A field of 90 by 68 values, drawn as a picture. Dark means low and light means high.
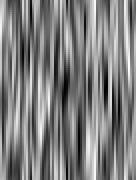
Streaks run downward. No overall slope runs across the table. On average the colour sits 50% of the way up the scale. The ninth with the lowest average is the centre.
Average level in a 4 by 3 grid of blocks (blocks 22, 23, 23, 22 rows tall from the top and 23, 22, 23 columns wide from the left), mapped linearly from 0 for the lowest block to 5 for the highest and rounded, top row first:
2 2 5 | 2 0 4 | 4 0 2 | 2 1 3
